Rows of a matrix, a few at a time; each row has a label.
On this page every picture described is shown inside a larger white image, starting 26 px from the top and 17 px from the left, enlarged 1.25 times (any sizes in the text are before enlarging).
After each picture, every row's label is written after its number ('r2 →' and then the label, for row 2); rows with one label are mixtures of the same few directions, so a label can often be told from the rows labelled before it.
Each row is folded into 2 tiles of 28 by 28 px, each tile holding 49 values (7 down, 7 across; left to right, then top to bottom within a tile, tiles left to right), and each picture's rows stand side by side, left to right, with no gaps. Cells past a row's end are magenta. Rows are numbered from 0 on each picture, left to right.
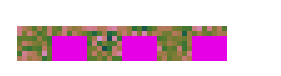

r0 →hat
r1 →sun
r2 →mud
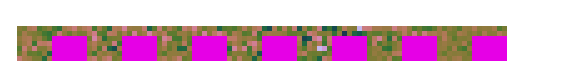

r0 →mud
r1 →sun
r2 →sun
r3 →mud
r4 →sun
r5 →sun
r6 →sun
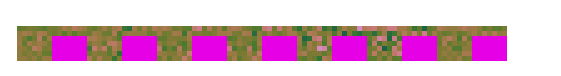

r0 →sun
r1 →mud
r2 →mud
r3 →mud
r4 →sun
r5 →sun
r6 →sun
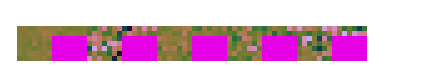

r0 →mud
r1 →mud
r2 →mud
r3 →sun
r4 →sun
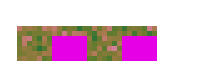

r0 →sun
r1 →sun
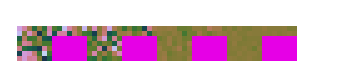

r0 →hat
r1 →sun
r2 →mud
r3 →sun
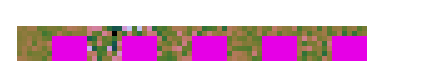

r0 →mud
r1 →mud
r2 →hat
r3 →hat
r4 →hat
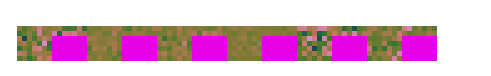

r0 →hat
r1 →mud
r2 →hat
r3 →sun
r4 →sun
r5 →mud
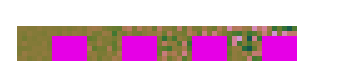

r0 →hat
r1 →mud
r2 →hat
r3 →sun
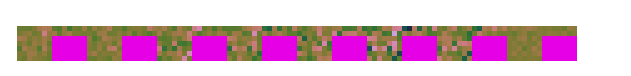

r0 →mud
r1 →sun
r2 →mud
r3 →mud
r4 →hat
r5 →mud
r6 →mud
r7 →sun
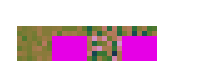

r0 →hat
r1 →hat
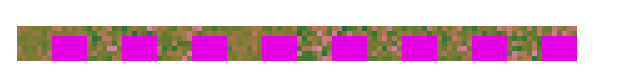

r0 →mud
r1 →sun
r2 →mud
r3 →mud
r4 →hat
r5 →sun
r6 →sun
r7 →hat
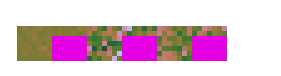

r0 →sun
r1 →mud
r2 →hat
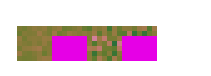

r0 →hat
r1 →hat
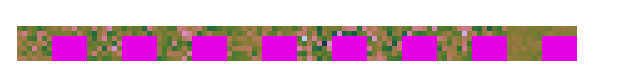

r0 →sun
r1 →sun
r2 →mud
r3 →hat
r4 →hat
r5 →hat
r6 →mud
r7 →mud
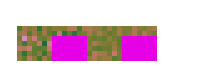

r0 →hat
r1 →hat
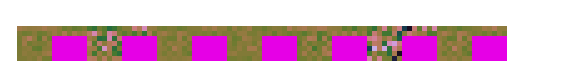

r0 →sun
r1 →sun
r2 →sun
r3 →sun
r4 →sun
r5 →mud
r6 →sun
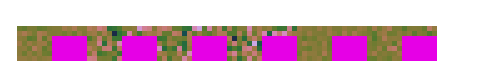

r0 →sun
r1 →mud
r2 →mud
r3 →hat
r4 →hat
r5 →sun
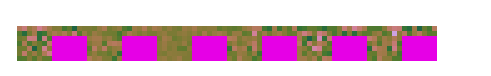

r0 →sun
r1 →mud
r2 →sun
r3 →mud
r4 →sun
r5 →mud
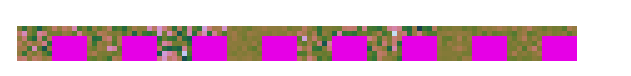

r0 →sun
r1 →sun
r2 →hat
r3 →sun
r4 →hat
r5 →mud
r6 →sun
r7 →sun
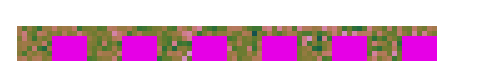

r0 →sun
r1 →mud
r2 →mud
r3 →mud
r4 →sun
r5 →hat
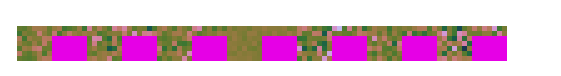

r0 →hat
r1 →sun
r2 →mud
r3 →sun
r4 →mud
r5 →hat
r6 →sun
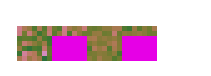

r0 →hat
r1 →mud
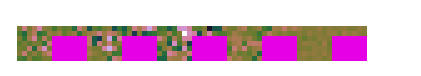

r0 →sun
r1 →sun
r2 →mud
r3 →mud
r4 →hat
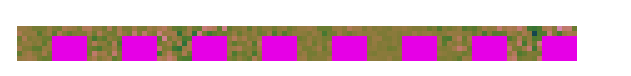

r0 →hat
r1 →hat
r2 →hat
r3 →hat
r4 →mud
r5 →sun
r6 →sun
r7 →mud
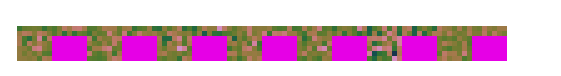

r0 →sun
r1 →hat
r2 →sun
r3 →hat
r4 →sun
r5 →hat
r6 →hat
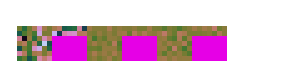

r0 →hat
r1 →hat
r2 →sun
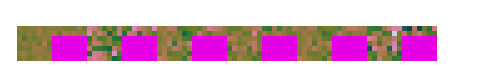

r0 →hat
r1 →hat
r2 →mud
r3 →mud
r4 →mud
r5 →mud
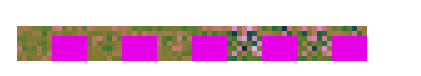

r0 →mud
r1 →sun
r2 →sun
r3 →sun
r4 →sun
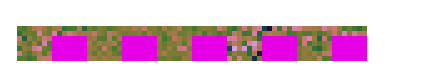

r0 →hat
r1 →sun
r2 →sun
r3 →mud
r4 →sun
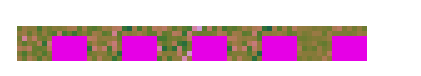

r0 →hat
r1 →mud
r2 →mud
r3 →mud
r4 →mud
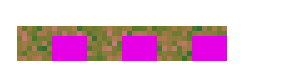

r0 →sun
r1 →hat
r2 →mud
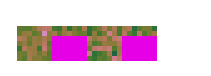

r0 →mud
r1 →hat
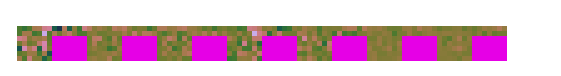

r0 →mud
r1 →sun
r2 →sun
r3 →mud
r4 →hat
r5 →mud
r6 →sun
